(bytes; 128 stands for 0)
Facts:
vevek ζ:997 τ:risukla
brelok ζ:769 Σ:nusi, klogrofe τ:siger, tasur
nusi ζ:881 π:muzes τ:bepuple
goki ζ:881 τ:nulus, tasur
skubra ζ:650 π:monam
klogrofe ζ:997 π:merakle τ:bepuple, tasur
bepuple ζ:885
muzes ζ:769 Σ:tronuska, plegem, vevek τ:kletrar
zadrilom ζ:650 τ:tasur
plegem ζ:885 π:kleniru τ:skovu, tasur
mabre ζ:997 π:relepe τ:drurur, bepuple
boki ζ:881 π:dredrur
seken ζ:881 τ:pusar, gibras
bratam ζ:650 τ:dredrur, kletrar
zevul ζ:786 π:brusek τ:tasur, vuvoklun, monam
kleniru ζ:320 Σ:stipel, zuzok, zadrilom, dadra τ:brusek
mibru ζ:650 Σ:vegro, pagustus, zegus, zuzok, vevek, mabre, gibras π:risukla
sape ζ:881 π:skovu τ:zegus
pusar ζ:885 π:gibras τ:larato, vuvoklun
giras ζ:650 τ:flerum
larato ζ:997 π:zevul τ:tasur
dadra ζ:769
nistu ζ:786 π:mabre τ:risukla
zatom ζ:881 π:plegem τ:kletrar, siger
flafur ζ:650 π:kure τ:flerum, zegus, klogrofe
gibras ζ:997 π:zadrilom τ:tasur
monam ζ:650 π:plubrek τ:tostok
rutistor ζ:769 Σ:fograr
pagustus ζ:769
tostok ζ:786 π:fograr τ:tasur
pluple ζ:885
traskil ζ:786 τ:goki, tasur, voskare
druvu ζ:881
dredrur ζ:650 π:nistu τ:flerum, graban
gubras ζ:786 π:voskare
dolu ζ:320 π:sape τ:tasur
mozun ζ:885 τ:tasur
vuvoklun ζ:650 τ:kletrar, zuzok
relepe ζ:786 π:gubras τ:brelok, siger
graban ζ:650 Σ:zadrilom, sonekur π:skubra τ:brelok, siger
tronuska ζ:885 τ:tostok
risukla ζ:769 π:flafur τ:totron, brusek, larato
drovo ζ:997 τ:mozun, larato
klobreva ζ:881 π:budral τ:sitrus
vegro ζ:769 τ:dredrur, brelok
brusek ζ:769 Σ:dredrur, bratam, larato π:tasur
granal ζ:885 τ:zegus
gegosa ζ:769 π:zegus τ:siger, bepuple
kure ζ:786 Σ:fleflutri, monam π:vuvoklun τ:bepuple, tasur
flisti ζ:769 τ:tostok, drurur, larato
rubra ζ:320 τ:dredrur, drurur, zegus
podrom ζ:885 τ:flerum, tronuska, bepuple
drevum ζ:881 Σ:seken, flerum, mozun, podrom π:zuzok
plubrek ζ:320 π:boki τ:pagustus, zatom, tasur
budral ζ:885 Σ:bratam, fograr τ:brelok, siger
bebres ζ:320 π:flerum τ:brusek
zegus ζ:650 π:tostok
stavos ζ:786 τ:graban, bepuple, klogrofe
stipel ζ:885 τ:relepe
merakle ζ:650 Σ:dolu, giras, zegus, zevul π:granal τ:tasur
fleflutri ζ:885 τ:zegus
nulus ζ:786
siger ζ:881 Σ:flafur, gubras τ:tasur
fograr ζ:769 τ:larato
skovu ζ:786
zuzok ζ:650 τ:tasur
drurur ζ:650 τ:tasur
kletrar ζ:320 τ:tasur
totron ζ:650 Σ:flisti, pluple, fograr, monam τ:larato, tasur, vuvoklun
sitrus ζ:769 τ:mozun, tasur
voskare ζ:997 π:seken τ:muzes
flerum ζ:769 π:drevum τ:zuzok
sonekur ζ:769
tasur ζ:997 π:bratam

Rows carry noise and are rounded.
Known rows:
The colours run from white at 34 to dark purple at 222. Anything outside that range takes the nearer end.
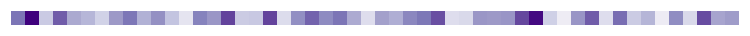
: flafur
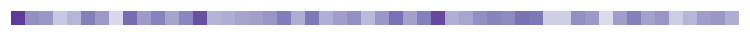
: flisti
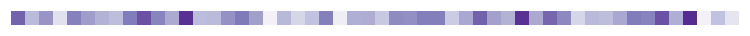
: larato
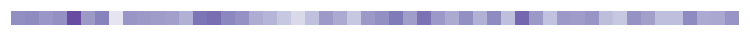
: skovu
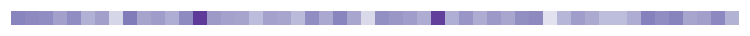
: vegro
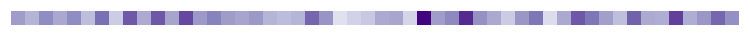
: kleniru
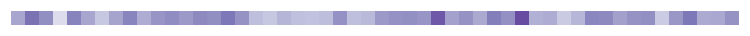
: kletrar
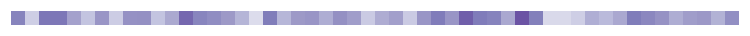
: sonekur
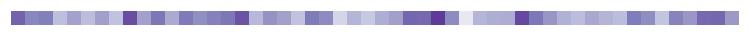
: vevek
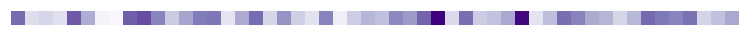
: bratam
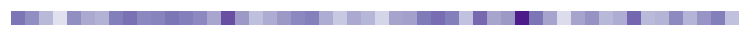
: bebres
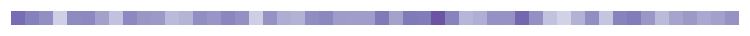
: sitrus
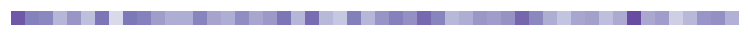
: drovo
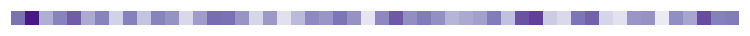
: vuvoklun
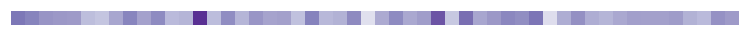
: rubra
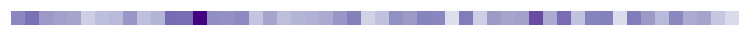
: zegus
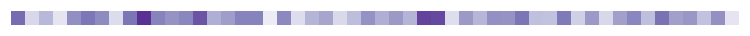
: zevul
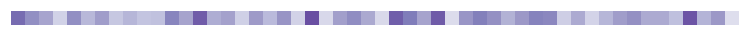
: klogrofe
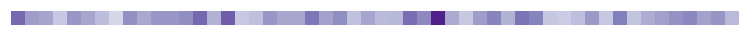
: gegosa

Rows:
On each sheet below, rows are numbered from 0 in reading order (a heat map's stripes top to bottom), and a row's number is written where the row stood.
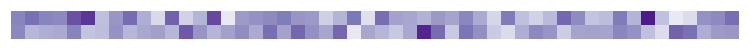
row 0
seken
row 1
drevum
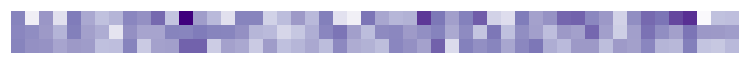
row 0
brusek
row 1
pagustus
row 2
flerum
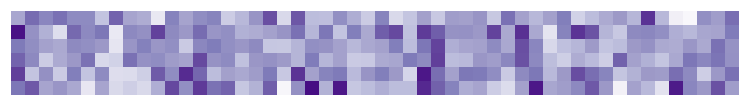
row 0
gubras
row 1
fograr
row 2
traskil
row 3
podrom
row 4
rutistor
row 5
mibru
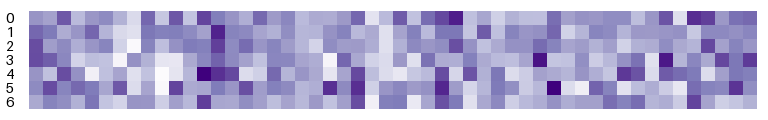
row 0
muzes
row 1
granal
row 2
tronuska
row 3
dredrur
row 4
graban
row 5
kure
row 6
siger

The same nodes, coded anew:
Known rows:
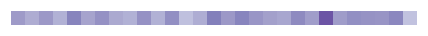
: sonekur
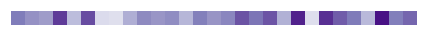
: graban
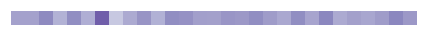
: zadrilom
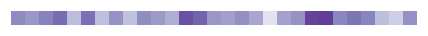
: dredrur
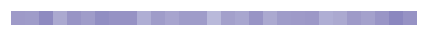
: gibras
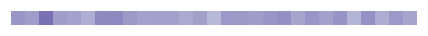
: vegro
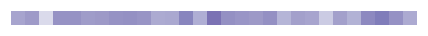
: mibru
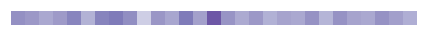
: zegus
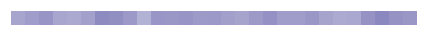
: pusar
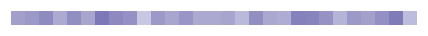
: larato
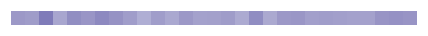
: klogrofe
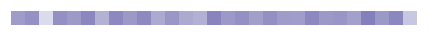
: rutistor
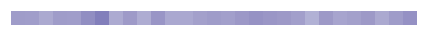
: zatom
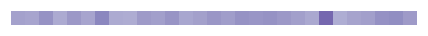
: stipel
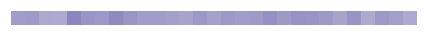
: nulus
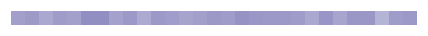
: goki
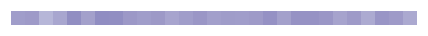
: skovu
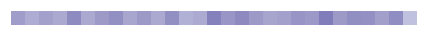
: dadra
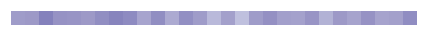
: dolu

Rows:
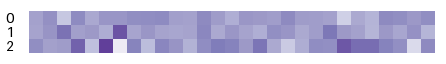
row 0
merakle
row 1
bratam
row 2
boki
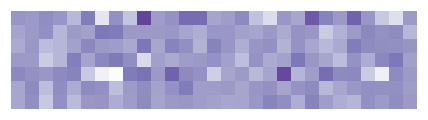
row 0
nistu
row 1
risukla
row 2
kleniru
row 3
tasur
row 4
voskare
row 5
totron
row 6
budral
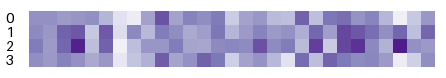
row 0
relepe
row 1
plubrek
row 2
skubra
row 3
mabre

